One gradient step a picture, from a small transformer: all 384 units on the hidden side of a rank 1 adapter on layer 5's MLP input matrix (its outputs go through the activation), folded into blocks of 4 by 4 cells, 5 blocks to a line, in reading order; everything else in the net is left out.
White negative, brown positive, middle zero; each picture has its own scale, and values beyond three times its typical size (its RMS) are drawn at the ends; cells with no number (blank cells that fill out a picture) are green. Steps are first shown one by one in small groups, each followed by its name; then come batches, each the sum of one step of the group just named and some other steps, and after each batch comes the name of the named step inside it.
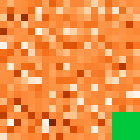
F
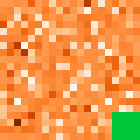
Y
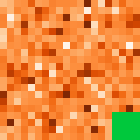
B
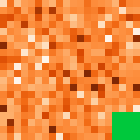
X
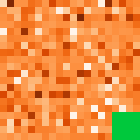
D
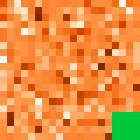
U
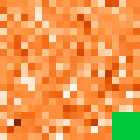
Y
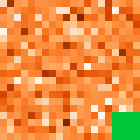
D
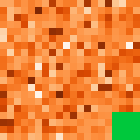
B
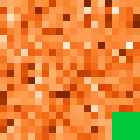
B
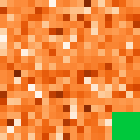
B
